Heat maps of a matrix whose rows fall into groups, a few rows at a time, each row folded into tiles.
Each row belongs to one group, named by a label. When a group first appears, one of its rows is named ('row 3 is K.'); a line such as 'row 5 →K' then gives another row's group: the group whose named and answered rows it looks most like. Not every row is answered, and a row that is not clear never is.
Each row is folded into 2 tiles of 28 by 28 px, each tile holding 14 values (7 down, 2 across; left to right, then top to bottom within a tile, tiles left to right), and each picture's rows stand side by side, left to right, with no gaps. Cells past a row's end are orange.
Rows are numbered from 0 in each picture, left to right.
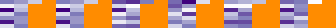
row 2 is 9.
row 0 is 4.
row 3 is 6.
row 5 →4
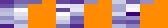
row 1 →9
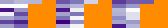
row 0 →4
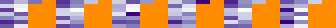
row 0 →4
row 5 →4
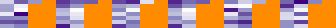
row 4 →4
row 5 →6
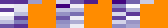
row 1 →6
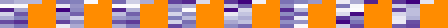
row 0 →4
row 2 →4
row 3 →9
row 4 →9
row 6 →6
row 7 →9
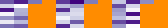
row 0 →9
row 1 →9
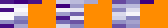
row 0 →9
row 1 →6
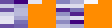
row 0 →9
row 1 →4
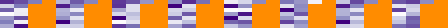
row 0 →9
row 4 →6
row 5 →4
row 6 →6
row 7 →9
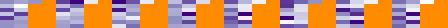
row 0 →4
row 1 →9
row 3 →6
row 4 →4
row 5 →9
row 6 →4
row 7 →4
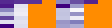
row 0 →9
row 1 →6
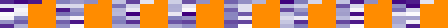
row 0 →9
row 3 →6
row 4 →4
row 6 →6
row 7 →9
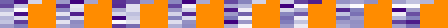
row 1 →6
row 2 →9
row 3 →6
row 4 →4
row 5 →6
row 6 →4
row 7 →4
